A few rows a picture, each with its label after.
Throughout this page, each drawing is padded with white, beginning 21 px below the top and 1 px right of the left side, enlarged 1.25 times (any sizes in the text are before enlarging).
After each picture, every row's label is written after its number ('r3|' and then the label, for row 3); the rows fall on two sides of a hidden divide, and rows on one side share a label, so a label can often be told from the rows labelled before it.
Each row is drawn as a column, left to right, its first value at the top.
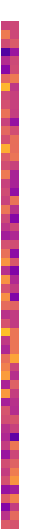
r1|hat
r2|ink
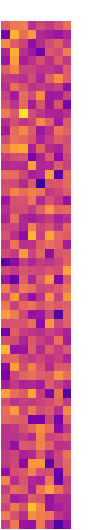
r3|ink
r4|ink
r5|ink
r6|ink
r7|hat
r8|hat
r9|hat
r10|hat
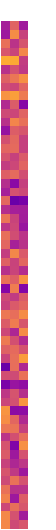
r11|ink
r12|ink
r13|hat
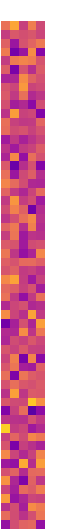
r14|hat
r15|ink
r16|hat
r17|ink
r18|hat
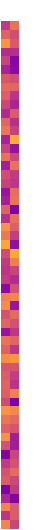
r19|ink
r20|ink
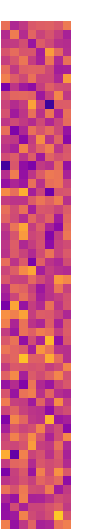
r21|hat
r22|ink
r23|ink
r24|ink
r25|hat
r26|ink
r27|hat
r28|hat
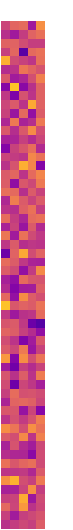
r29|ink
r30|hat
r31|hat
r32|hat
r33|ink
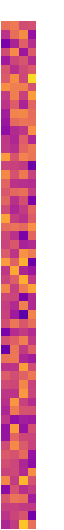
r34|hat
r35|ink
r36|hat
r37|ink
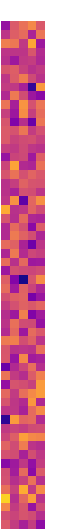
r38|hat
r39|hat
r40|ink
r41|hat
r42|hat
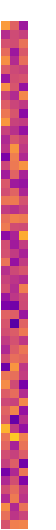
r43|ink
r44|hat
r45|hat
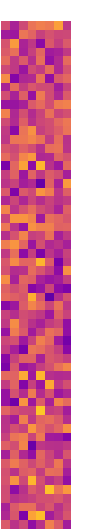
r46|hat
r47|hat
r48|hat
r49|ink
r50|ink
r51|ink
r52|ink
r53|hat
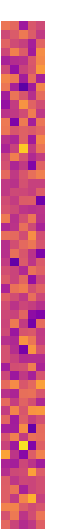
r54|hat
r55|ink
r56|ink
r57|ink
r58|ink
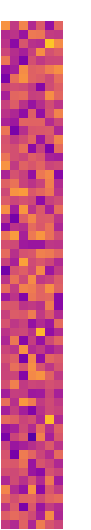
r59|hat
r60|ink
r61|hat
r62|hat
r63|hat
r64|ink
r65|hat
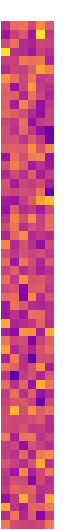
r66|ink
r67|ink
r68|hat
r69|hat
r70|ink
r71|hat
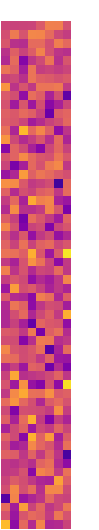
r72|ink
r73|hat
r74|ink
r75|hat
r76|ink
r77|hat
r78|hat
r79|ink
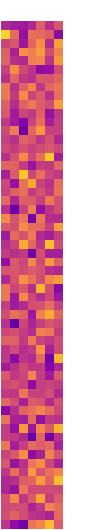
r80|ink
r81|hat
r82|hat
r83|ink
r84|ink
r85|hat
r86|ink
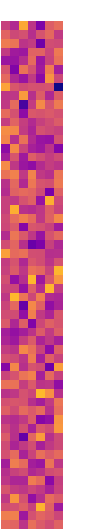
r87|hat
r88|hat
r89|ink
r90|ink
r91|ink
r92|hat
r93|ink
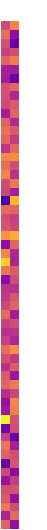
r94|ink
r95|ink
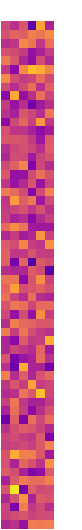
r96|hat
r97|hat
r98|hat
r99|hat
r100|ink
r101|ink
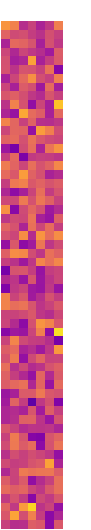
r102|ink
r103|ink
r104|ink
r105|ink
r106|hat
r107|hat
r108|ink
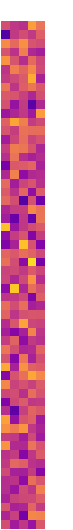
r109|ink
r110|hat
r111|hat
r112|hat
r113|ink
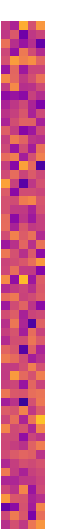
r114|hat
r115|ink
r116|hat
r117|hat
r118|ink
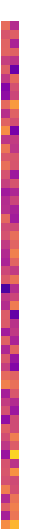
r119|ink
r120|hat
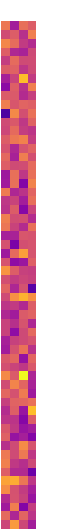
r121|hat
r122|ink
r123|hat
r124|ink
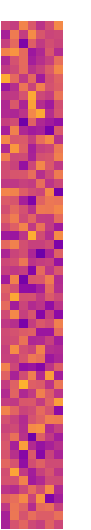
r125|hat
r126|ink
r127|ink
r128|ink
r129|ink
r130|hat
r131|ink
